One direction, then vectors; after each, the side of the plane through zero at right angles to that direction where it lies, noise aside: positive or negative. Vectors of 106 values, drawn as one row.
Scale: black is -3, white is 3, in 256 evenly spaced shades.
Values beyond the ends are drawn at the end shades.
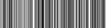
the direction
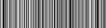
positive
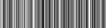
positive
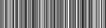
negative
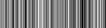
negative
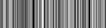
negative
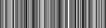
negative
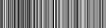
negative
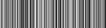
negative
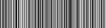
positive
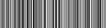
negative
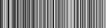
negative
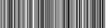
positive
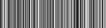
negative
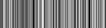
negative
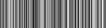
negative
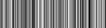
negative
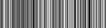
negative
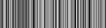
negative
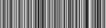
positive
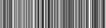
positive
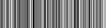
negative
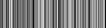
negative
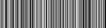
negative
